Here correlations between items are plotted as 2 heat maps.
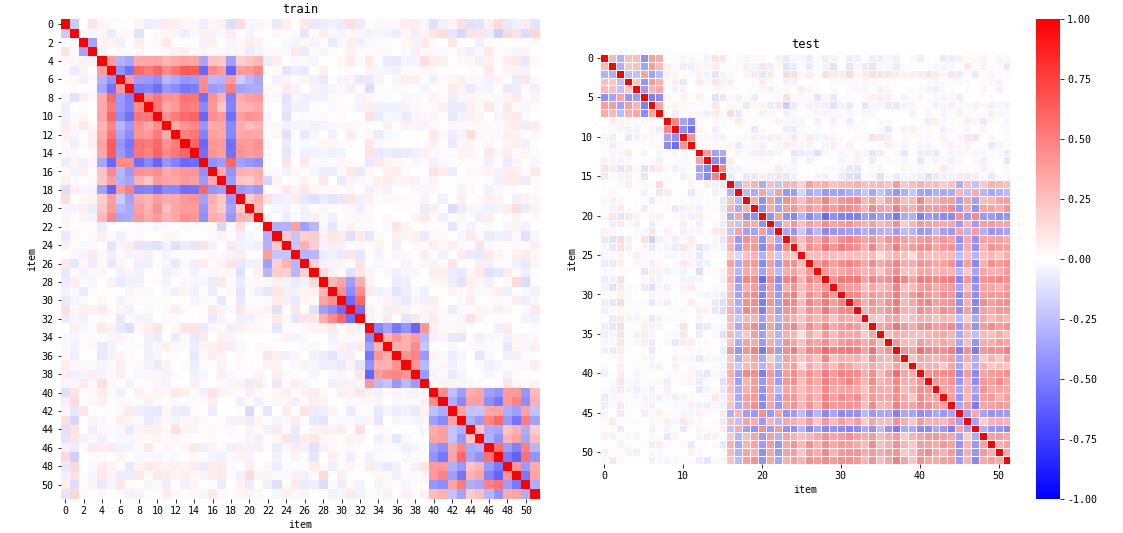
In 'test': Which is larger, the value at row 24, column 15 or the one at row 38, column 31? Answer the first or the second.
the second
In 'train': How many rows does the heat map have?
52
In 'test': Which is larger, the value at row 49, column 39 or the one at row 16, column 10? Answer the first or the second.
the first
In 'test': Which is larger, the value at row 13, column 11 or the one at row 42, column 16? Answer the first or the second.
the second
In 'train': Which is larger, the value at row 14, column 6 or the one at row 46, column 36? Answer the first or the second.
the second
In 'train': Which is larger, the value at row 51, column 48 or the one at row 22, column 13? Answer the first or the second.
the first
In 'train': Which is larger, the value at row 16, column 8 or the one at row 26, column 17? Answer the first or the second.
the first
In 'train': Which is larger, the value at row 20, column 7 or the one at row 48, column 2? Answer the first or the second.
the second
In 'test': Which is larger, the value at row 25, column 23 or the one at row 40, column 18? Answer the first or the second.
the second
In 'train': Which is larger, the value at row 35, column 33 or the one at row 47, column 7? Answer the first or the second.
the second
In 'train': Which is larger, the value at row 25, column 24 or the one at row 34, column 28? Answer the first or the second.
the second
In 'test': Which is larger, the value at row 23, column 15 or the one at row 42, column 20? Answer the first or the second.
the first
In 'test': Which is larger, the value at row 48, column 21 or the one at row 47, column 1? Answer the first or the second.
the first
